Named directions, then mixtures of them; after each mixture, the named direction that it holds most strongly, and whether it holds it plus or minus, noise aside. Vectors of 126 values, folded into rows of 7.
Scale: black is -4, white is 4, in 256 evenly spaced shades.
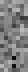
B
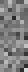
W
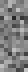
W, plus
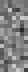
B, minus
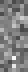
B, minus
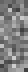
B, minus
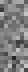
W, minus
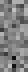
B, plus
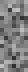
B, plus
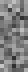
B, plus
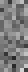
W, minus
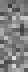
B, minus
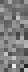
W, plus
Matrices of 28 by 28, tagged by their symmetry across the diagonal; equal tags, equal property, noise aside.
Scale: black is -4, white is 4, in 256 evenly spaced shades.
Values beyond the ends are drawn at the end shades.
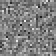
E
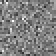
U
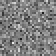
E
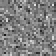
E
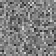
U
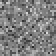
E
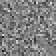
E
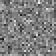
E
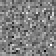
E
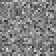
U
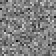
U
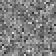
E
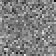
U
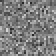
U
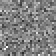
U
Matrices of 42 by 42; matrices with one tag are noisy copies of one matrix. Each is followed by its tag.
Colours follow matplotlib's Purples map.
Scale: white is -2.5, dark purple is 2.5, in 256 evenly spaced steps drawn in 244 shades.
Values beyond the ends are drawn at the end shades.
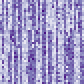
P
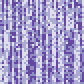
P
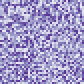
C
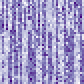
P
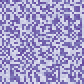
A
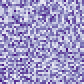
C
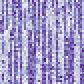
P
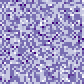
A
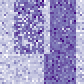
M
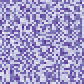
A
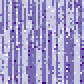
P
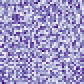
C
